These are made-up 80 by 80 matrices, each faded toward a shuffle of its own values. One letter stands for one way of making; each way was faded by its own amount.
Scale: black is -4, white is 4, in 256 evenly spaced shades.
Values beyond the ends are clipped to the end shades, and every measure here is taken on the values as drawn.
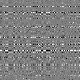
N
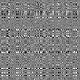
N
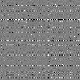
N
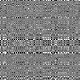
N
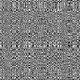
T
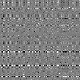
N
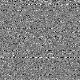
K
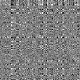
T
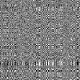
T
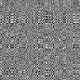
T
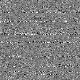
K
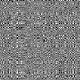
T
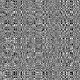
T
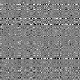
N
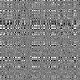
N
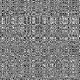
T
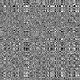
T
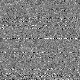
K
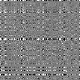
N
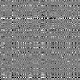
N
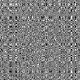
T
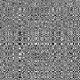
T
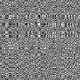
T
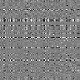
N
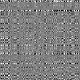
N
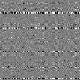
N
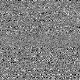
K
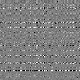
N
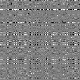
N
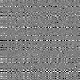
N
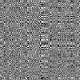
T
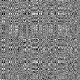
T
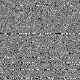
K
